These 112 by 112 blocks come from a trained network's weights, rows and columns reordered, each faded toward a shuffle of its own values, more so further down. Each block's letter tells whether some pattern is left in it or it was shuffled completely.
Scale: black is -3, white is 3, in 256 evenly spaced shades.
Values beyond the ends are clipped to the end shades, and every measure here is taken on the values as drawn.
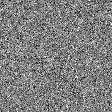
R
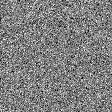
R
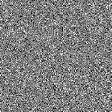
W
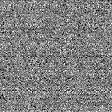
W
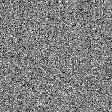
W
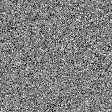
R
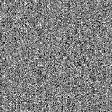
W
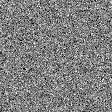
R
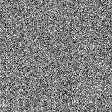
W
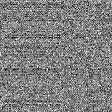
W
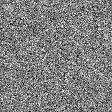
R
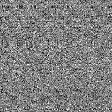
W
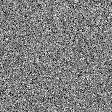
R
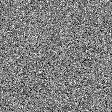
R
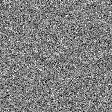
R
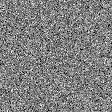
R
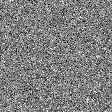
R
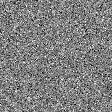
R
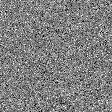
R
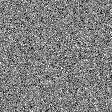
R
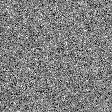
R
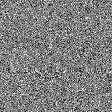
W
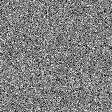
R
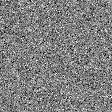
R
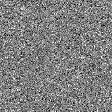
W
